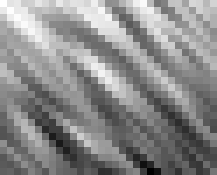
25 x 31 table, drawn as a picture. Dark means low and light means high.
Slope: up to the top. Ninth with the lowest average: bottom right. Ninth with the highest average: top left.
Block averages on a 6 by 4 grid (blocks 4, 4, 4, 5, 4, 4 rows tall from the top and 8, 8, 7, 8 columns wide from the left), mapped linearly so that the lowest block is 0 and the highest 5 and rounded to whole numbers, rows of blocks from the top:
5544 / 4333 / 3322 / 1222 / 1210 / 1000
